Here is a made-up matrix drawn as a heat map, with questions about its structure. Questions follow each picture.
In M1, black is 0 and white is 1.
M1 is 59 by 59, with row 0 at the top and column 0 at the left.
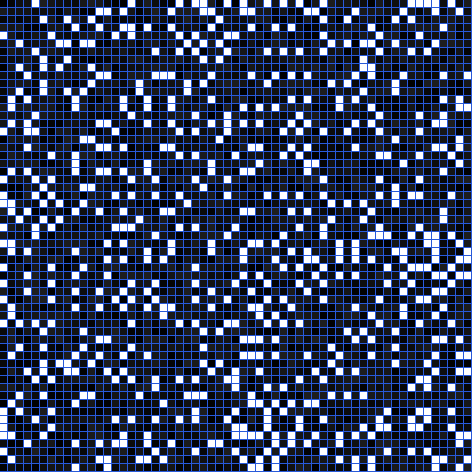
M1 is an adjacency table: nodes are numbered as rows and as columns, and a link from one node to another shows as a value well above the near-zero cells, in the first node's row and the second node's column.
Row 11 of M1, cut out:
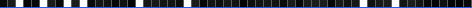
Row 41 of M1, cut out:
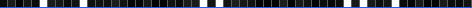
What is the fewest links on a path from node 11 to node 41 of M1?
2
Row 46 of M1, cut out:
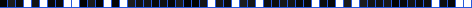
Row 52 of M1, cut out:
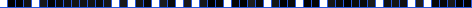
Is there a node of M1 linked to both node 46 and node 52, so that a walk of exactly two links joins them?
no
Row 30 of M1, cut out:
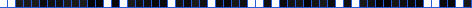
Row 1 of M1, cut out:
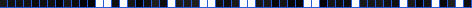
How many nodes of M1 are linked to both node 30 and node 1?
8
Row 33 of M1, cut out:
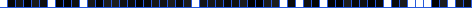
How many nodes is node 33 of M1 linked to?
12
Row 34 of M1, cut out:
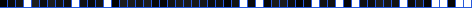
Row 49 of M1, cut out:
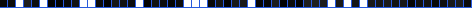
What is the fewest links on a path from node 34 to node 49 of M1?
3
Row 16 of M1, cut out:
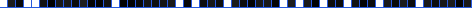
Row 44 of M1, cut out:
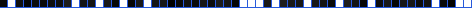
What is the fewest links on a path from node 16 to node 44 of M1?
3
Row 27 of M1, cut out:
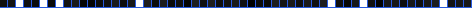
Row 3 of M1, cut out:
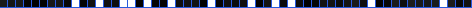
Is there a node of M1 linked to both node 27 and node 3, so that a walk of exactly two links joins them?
yes
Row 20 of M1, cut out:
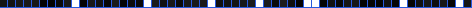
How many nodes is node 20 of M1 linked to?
8
